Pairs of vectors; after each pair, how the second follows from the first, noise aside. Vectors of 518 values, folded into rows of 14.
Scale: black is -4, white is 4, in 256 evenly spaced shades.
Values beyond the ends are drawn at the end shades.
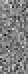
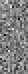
copied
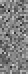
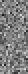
wrapped around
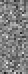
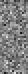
copied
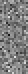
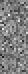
wrapped around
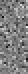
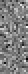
copied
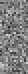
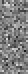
wrapped around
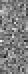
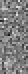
wrapped around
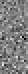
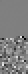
partly zeroed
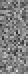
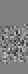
partly zeroed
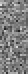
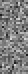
wrapped around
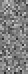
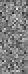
wrapped around
